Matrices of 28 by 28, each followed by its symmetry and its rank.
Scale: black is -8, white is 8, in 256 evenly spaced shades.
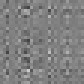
neither, rank two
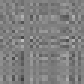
neither, rank two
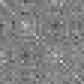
symmetric, rank five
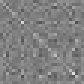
symmetric, rank five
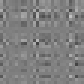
neither, rank two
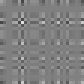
symmetric, rank one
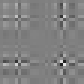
symmetric, rank one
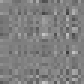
neither, rank two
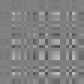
symmetric, rank one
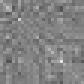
symmetric, rank five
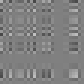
symmetric, rank one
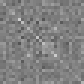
symmetric, rank five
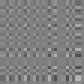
symmetric, rank one
